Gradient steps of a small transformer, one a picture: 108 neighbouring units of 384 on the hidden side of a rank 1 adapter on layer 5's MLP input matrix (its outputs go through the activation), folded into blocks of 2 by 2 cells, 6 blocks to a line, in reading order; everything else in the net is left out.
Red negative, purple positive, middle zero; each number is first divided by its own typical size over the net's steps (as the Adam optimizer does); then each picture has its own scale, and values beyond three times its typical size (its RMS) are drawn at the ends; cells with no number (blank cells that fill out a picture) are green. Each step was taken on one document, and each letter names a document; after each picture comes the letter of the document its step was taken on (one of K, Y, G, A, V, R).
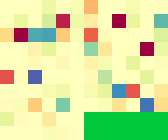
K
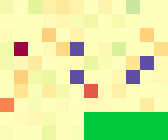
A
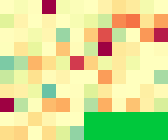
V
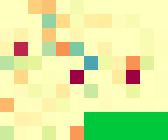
A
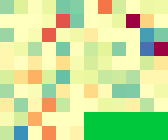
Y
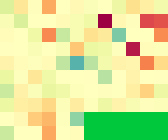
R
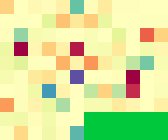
A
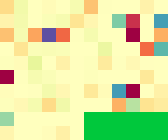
K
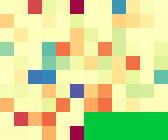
V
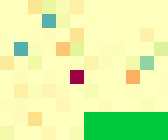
A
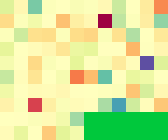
R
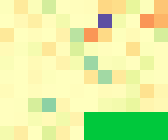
R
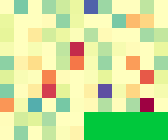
Y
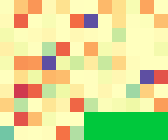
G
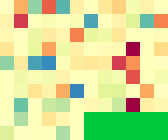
G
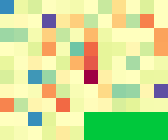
Y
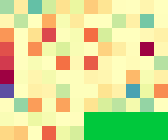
Y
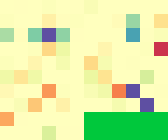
K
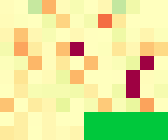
A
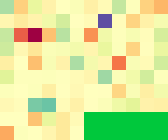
R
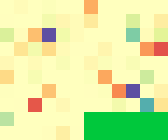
K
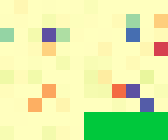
K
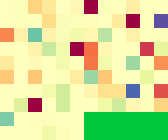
K
